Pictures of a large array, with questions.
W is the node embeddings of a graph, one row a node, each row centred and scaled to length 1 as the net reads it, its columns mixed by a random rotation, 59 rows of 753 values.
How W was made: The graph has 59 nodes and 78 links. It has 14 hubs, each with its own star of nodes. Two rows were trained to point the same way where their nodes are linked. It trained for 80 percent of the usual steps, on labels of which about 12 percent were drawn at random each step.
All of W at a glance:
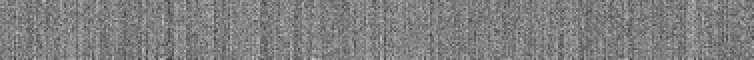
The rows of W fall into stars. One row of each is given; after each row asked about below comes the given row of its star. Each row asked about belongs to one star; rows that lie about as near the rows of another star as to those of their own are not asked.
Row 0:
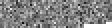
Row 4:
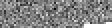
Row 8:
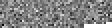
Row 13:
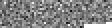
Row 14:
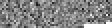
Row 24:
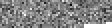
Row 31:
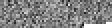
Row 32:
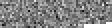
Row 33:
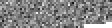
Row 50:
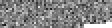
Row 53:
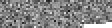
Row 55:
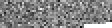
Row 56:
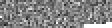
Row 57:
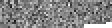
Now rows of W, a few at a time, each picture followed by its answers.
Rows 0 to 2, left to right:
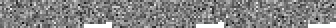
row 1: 33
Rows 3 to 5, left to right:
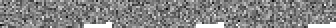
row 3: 4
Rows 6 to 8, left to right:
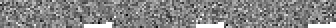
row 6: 0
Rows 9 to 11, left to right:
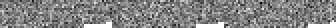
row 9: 50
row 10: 32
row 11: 31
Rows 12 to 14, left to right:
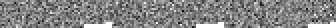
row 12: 53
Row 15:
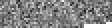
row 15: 14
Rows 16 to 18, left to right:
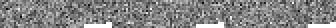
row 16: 24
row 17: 56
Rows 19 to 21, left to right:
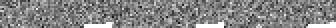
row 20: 13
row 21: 56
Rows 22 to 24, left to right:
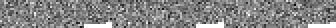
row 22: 13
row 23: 50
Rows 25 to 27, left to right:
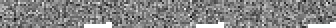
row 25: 33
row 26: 24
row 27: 14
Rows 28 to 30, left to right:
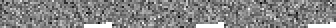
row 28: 0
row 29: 4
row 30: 31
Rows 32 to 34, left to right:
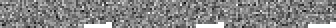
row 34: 8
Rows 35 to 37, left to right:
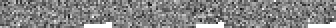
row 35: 32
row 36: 14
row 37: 57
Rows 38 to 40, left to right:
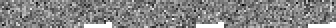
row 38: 24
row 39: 33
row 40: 31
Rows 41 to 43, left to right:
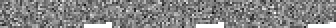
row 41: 32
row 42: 33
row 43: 53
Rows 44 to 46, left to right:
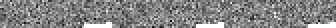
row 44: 31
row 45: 55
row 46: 53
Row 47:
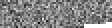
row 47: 53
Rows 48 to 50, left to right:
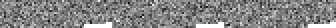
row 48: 8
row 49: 14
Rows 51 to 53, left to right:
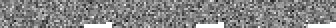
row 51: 32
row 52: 8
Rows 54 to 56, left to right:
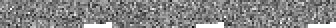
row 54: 57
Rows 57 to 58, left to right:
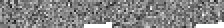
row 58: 56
